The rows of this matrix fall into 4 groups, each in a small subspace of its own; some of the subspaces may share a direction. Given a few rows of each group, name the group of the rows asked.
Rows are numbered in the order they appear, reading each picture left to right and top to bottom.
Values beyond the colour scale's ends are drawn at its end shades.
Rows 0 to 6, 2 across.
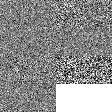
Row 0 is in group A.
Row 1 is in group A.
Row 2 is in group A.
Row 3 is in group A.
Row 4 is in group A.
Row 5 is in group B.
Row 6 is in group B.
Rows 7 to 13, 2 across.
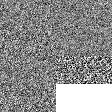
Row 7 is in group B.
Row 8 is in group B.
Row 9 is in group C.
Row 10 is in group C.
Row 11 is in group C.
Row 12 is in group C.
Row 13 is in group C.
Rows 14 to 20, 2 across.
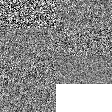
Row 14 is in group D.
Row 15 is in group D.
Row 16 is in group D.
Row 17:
A
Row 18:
A
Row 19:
A
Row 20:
B
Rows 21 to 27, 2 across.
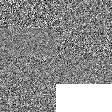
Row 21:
D
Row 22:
A
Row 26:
A
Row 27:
B
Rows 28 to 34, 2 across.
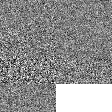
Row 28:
C
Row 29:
A
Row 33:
B
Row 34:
B
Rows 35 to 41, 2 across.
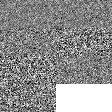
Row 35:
D
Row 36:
B
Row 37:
C
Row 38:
A
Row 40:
A
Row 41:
B
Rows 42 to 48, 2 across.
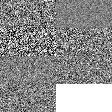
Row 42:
A
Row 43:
D
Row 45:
B
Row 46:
A
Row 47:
D
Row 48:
A
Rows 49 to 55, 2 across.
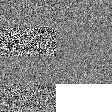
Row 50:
C
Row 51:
A
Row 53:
C
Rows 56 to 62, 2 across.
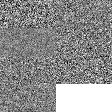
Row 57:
D
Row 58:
B
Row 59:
C
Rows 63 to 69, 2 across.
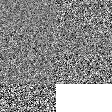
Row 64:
D
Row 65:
C
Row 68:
D
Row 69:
C
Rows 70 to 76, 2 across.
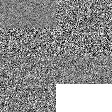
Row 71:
A
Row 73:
D
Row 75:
B
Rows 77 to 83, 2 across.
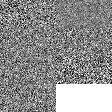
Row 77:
A
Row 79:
B
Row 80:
B
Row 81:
D
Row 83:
B
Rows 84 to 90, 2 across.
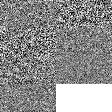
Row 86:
A
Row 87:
D
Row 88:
C
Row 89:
A
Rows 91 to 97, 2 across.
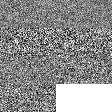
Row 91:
D
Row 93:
A
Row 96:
C
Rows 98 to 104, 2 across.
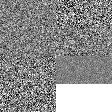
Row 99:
A
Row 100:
A
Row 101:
C
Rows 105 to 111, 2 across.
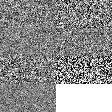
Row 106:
D
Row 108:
D
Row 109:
C
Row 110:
A
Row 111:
C
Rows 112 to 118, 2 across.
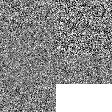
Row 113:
B
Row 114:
D
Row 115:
D
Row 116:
B
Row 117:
A
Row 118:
B
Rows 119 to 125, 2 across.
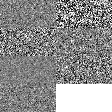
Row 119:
D
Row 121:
C
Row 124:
A
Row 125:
C
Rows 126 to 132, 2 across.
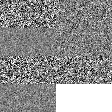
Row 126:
C
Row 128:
C
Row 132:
A
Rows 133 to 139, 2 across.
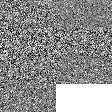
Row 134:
A
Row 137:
B
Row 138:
A
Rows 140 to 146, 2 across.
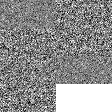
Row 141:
D
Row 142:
A
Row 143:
A
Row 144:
C
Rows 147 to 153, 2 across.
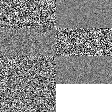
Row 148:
A
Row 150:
A
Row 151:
A
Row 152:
A
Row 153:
D
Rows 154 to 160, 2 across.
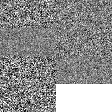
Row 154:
A
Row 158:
C
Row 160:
A
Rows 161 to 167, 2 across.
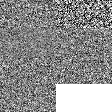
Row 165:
B
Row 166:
D
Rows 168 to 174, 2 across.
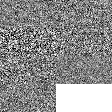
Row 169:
B
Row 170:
C
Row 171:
D
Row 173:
C
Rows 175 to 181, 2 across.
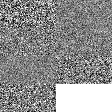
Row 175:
D
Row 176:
C
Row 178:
B
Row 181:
C
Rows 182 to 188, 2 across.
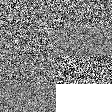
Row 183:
B
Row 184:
A
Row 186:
D
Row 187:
D
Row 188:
A
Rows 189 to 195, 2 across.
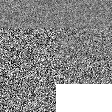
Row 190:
B
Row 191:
B
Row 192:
A
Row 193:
A
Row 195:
A
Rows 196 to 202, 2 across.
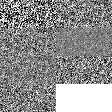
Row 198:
C
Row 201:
C
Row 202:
B
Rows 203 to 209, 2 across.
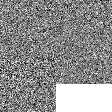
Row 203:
B
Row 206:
D
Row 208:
A
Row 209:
C
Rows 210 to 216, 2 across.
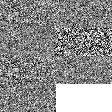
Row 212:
D
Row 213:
B
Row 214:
C
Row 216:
D
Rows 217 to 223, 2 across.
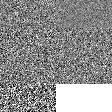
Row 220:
B
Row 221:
D
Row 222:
B
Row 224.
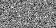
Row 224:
C
